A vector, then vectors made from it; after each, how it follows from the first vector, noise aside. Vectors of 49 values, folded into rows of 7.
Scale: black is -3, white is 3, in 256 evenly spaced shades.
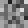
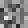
reversed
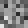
wrapped around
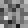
reversed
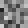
reversed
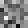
reversed
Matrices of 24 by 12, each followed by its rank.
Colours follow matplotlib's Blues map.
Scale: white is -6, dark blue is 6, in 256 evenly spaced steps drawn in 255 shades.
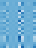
one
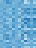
two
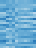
two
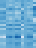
two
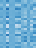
two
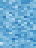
full rank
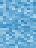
full rank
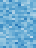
full rank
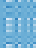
one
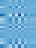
one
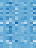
two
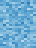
full rank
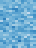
full rank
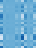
one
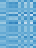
one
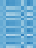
one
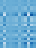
one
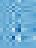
two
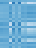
one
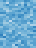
full rank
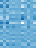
two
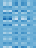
one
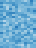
full rank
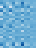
two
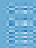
one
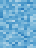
full rank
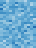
full rank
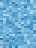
full rank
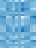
two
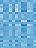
two
